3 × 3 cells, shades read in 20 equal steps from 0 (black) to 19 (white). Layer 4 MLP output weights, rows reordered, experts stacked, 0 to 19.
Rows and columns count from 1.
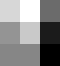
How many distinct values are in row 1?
3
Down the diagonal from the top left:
16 15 0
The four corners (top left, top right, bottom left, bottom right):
16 8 10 0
